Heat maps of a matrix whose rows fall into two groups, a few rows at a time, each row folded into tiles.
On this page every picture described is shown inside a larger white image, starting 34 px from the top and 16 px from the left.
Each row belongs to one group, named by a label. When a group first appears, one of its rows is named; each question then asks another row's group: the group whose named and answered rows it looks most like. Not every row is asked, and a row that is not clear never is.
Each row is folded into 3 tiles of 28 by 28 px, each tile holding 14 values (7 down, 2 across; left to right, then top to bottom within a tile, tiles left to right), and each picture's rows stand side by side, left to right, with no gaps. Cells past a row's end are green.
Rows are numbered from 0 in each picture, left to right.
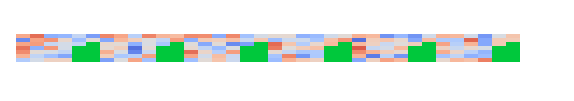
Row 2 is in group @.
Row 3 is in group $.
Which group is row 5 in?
$
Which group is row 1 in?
@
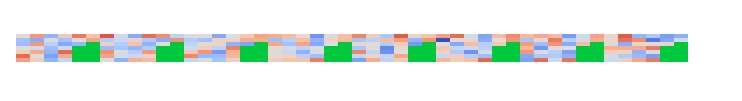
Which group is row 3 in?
$
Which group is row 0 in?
@
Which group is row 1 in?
@
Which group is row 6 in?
$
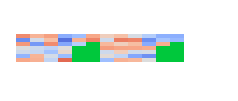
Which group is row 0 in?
$
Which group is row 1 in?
$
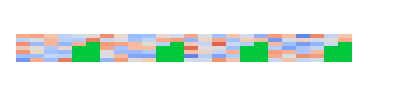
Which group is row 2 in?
$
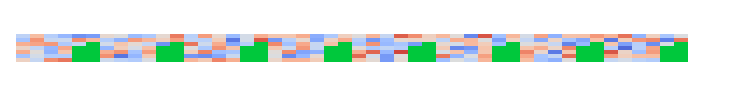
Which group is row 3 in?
$
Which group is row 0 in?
$
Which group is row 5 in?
@
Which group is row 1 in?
@
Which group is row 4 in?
@
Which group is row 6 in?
@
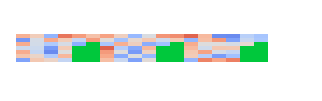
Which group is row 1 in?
@
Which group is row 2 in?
$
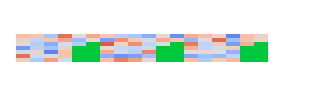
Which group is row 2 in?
$
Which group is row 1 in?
$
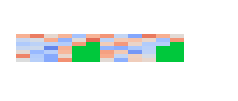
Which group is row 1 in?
@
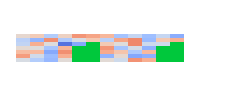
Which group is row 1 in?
$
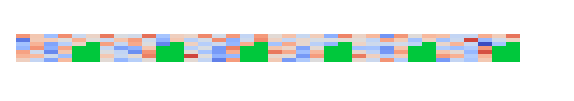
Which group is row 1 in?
@
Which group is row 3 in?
@
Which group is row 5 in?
@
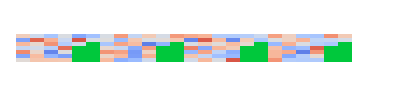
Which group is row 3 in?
@
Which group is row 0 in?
$
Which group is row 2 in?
$
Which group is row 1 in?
@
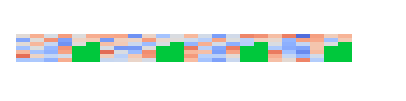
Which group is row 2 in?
@
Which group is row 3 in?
@
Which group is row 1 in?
@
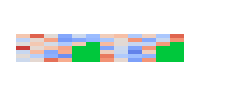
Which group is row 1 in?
@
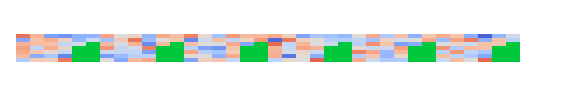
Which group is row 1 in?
$
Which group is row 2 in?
@
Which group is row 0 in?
$
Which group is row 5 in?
$
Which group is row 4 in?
@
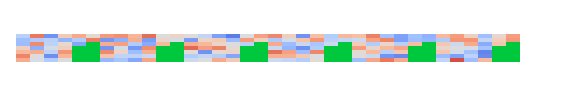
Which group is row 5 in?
$
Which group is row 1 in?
@
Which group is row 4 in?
$
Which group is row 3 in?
@
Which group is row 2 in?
$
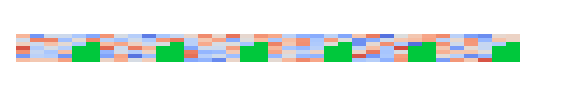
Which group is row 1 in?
$
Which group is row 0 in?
$
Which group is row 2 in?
@
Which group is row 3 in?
$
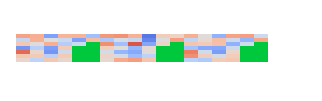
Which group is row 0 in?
@
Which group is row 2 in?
@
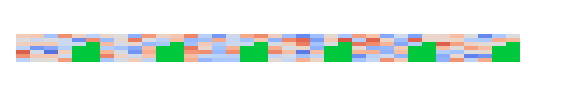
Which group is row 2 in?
@
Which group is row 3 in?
$
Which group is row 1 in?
@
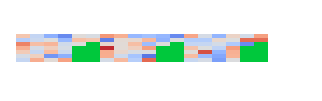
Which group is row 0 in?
$
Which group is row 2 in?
@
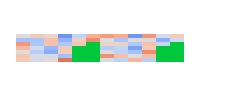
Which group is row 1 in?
@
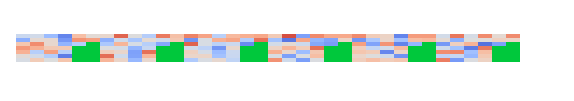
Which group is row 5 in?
@
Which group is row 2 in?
@
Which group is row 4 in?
$
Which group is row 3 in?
@
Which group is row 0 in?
$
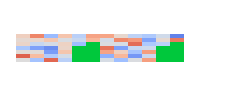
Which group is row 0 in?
@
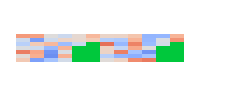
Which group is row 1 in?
$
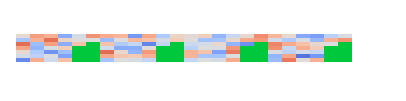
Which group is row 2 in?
@
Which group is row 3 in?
$
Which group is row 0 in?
$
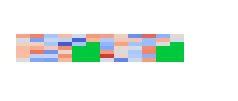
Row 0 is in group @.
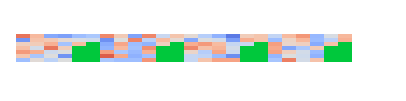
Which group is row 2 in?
$
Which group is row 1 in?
@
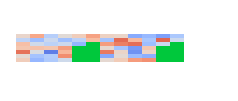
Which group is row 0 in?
@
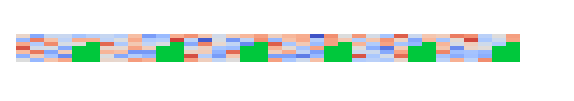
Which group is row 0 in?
$
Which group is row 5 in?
$
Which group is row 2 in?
@
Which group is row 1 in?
$
